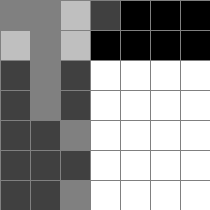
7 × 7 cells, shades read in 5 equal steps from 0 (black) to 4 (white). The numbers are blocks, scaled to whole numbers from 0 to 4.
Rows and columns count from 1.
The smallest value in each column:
1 1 1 0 0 0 0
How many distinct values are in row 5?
3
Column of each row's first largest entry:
3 1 4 4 4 4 4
